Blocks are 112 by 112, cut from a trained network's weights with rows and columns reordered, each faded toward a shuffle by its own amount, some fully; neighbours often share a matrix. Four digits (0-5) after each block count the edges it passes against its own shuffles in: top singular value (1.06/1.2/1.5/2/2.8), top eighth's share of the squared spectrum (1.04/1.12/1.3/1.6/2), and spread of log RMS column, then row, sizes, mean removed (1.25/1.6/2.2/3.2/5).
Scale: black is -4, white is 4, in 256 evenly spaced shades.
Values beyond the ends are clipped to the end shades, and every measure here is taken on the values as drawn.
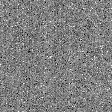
2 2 0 1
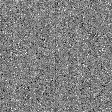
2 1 0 0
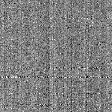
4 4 1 3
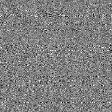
3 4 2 3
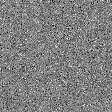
0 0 0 0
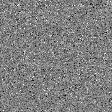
1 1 0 1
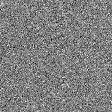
3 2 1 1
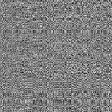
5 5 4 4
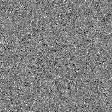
2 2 1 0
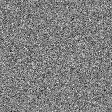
0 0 0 0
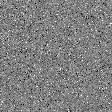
0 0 0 0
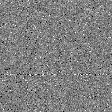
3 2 1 1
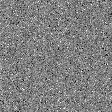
0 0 0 0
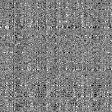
4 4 1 4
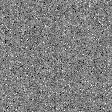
1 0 0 0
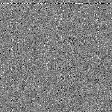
3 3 2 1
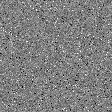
0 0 0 0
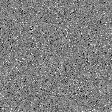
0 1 0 1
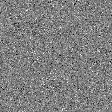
1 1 0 1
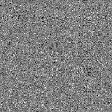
3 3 2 2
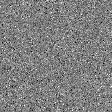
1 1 0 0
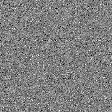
2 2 0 2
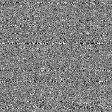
3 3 0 3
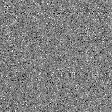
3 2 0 1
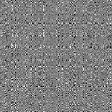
4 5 4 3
